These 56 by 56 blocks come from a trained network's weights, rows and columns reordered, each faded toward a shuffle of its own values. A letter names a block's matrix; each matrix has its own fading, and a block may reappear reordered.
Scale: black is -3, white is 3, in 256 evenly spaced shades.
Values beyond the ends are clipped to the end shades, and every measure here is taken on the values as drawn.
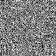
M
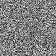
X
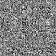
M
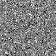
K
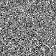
X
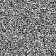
X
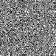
K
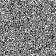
K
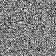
M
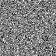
X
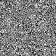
X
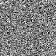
M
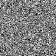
X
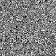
M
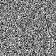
M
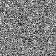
X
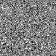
M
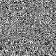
M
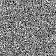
K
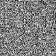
M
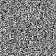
M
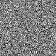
M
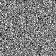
K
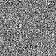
M
